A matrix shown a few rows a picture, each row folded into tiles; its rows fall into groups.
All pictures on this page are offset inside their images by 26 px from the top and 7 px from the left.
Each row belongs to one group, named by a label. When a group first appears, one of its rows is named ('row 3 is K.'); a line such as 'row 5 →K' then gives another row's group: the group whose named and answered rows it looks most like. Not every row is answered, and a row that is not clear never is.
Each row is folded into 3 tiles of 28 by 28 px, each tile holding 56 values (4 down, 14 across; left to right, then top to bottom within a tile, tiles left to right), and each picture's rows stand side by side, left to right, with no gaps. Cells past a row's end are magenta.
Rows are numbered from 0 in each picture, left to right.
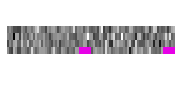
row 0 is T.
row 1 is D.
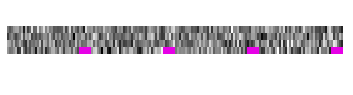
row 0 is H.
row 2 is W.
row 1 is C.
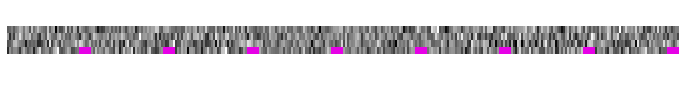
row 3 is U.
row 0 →H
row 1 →C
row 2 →H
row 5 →D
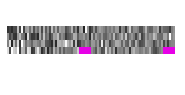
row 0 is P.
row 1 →D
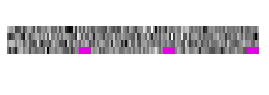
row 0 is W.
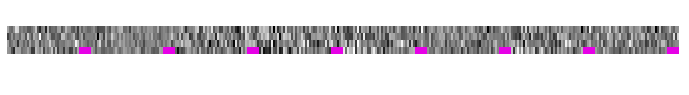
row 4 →P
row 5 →U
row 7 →U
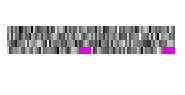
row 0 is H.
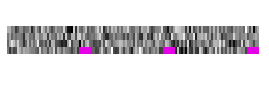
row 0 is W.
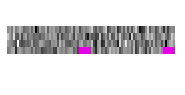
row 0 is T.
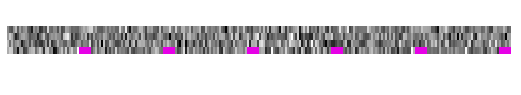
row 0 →C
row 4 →U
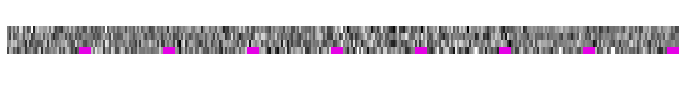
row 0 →H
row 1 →P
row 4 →D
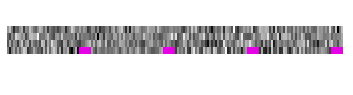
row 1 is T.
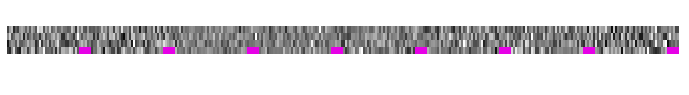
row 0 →T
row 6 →P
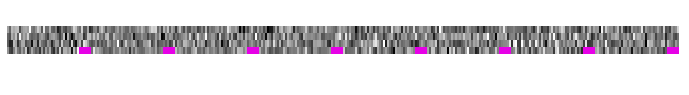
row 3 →T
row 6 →W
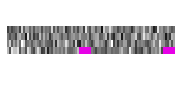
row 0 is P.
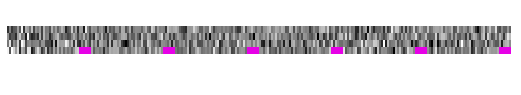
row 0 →P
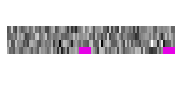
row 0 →U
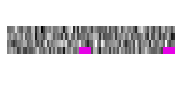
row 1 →W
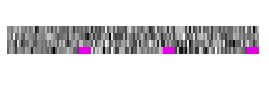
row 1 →P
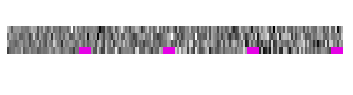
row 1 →T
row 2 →P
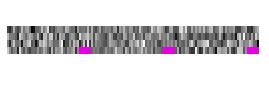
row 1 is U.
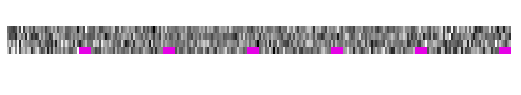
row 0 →P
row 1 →W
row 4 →C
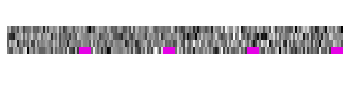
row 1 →C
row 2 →W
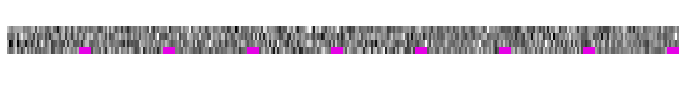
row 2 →U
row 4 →C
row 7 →T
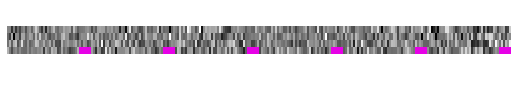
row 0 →T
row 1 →D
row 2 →H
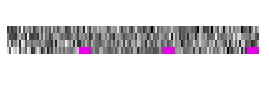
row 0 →P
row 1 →U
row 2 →W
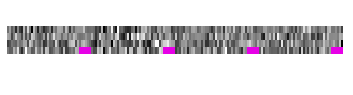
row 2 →H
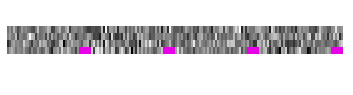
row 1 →P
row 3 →C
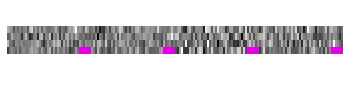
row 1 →T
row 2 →T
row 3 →W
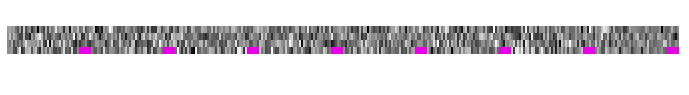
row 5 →D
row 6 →P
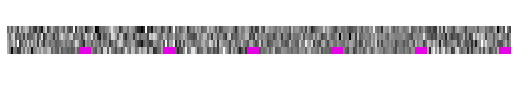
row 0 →D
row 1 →D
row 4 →T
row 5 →P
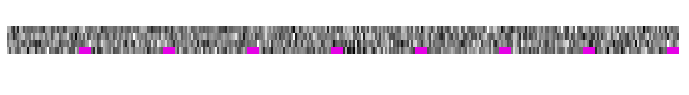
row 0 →C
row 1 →W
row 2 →C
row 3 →D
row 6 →W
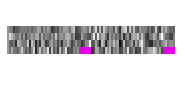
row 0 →C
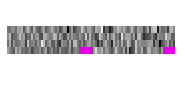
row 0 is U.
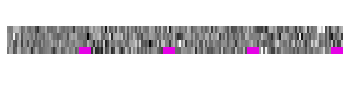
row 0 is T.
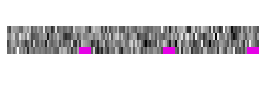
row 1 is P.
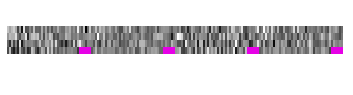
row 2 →C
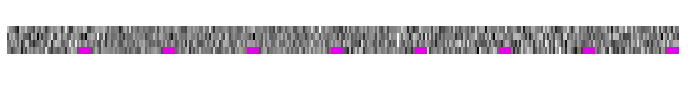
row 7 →H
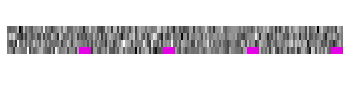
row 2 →T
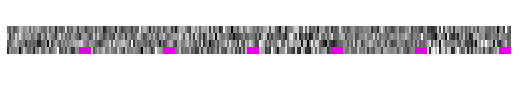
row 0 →H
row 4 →D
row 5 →P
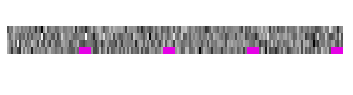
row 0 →D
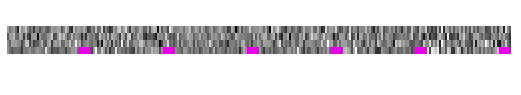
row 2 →U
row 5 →P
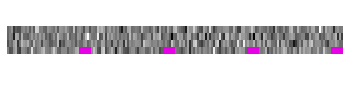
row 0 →T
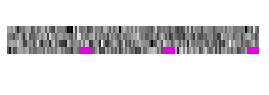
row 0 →W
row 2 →P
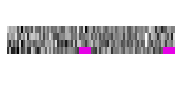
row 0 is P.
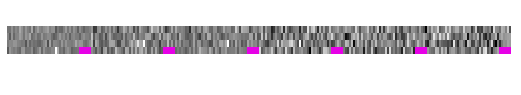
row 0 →H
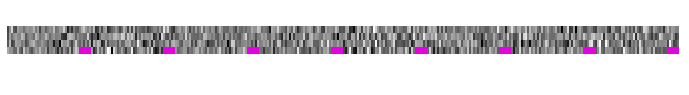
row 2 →U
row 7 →W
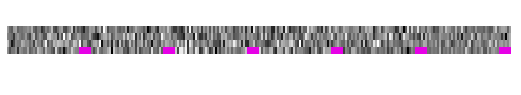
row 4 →U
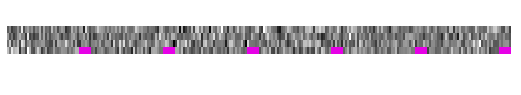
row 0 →P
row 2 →T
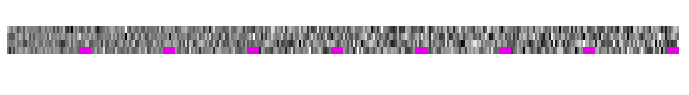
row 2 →D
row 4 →D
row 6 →H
